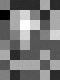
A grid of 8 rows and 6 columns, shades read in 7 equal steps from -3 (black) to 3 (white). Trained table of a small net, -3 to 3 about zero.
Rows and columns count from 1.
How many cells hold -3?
1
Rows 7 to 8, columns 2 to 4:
1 1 1 / -2 -1 -1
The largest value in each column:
1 1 3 2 1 2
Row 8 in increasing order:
-2 -2 -1 -1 0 1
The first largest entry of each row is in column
5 3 3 3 3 1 2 5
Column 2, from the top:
-2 1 1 0 -1 -2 1 -2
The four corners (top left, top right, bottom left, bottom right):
0 -2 0 -2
